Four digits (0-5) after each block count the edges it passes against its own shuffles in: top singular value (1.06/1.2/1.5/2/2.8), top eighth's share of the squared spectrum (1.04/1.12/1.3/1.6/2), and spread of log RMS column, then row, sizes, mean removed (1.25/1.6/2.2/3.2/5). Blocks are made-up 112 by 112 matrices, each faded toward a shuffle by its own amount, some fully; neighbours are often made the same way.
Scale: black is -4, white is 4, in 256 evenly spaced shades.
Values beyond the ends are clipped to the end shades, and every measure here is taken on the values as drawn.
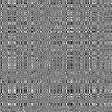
5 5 4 4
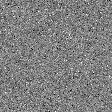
0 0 0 0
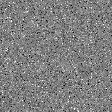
3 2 0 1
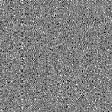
4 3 2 1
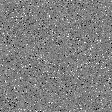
0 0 0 0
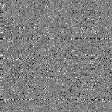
4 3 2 3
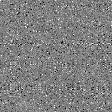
4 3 1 2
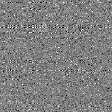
4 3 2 3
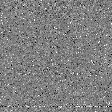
3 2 0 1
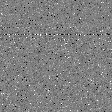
3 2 0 1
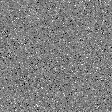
2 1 0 0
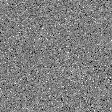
0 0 0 1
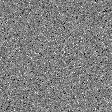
0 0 0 0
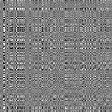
5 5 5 4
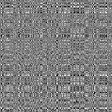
5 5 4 4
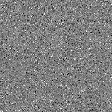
4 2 1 1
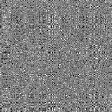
5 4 3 3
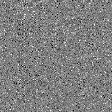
4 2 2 1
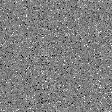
3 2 1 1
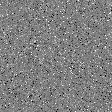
0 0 0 0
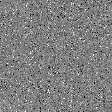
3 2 1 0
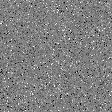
0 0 0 0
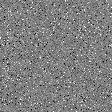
0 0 0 0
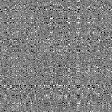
5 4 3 3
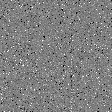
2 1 0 0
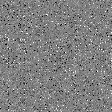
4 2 1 1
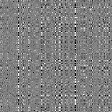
5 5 4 3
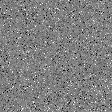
1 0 0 0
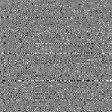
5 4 1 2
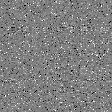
3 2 0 1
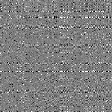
5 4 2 3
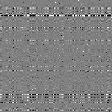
5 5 2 4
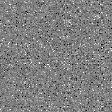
4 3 2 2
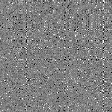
4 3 2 2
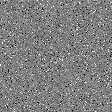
1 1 0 0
